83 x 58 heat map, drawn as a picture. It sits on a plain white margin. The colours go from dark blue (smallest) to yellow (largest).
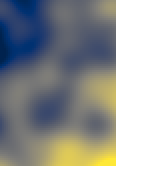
The bottom right is the ninth with the highest average. The ninth with the lowest average is the top left. The field is smooth, with broad soft blobs. Values rise toward the bottom right. No lone cell stands out from its neighbours.
